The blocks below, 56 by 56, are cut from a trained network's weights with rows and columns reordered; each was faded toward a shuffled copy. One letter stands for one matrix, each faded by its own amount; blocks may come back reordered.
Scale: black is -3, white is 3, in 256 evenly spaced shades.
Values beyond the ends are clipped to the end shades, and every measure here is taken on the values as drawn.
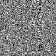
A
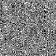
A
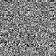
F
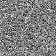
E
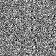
E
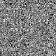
A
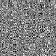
F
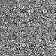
A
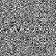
F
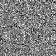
E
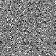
A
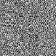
F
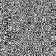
F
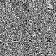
E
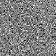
A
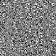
A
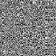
F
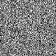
E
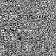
F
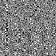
A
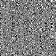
A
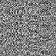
F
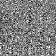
A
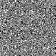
A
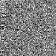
A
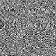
F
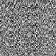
F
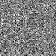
E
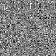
A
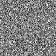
E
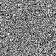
E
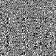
A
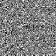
A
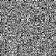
F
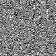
A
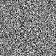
E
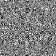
F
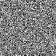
E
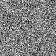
E
